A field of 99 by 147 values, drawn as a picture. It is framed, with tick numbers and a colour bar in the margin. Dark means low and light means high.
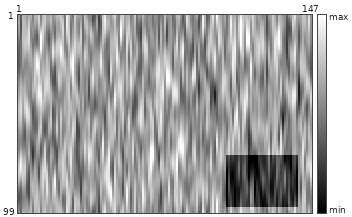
Odd patch: lower, in the bottom right. Mirror symmetry: none. Grain: streaks running down. Ninth with the lowest average: bottom right.
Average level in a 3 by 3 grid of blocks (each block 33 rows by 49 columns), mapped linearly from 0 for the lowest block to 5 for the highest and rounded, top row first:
5 4 5
4 4 4
5 5 0
